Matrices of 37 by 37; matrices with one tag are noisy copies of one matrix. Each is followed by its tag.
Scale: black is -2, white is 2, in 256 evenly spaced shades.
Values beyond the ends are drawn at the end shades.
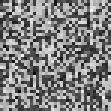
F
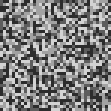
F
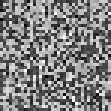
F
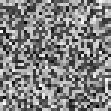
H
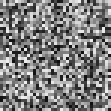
H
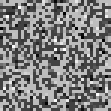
H
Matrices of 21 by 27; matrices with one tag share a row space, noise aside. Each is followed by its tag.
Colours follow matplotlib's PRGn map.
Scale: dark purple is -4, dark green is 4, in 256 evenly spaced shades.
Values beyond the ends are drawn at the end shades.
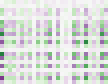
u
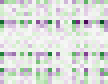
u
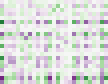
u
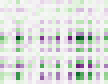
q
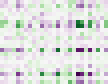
q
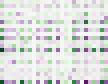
u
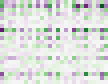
u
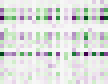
u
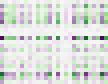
u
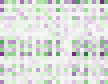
u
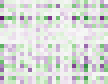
u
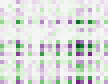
q
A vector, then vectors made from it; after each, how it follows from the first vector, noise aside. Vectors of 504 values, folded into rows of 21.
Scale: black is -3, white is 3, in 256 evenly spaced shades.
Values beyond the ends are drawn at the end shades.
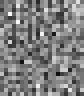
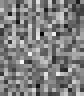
negated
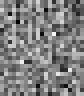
negated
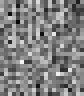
negated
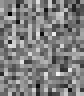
negated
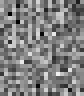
negated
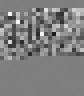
partly zeroed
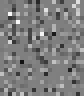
partly zeroed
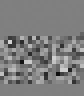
partly zeroed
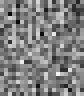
negated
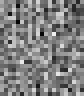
negated
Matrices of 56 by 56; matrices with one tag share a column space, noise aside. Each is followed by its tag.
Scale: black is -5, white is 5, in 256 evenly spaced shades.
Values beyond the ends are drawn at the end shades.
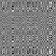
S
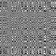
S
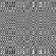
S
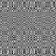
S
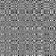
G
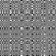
G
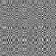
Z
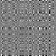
G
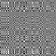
S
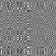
S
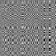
Z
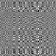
S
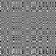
S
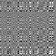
S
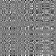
G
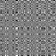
G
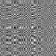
Z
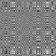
S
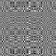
S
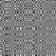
G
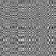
Z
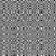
G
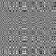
S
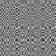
Z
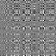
G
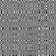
G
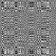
S
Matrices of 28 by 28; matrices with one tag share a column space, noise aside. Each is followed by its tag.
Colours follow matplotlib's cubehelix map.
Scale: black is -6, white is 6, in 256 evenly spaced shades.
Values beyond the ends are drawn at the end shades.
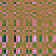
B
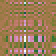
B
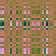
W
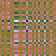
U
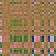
B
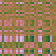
B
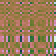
B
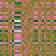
U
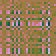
W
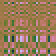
B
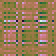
U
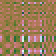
B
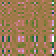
B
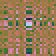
W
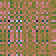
U
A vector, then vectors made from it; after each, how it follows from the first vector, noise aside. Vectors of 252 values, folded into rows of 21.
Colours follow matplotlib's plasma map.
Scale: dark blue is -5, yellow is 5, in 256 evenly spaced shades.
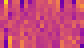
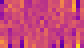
reversed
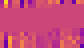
partly zeroed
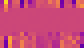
partly zeroed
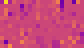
partly zeroed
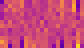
reversed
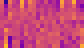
negated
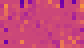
partly zeroed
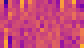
negated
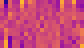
negated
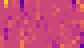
partly zeroed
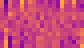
negated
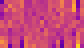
reversed
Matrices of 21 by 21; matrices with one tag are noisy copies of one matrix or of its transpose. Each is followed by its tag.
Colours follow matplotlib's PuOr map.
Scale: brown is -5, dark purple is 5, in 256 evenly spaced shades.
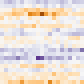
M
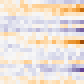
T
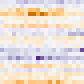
M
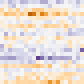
M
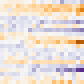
T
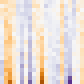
T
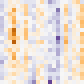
M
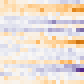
T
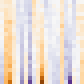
T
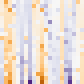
T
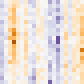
M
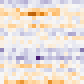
M
